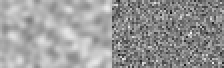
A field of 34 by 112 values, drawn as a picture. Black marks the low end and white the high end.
The table splits into one row of 2 panels. Panel 1,1: high, blotchy. Panel 1,2: middling, fine-grained, strong in contrast.
